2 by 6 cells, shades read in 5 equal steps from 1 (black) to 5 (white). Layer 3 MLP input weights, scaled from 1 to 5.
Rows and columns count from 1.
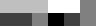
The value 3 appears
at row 1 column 6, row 2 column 3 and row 2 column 6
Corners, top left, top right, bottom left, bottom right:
4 3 2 3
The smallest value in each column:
2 2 3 1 2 3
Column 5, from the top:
5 2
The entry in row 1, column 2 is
4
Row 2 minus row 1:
-2 -2 -1 -4 -3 0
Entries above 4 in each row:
2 0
